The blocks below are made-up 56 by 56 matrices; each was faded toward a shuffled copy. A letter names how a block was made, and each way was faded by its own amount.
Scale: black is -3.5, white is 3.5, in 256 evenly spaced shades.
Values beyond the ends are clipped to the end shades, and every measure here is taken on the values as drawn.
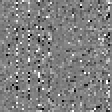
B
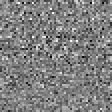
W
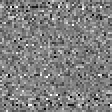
W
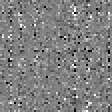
B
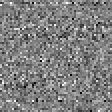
W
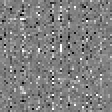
B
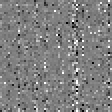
B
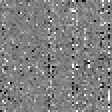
B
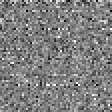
W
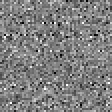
W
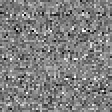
W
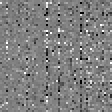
B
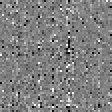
B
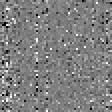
B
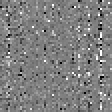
B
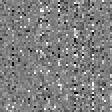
B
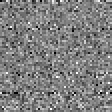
W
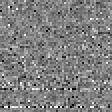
W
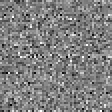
W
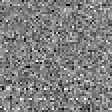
W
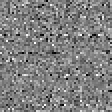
W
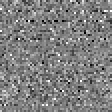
W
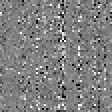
B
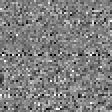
W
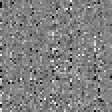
B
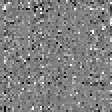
B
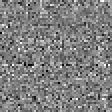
W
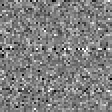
W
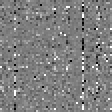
B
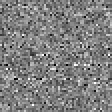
W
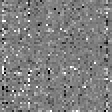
B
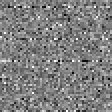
W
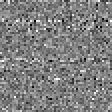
W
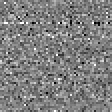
W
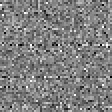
W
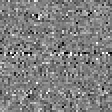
W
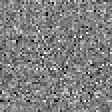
W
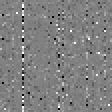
B
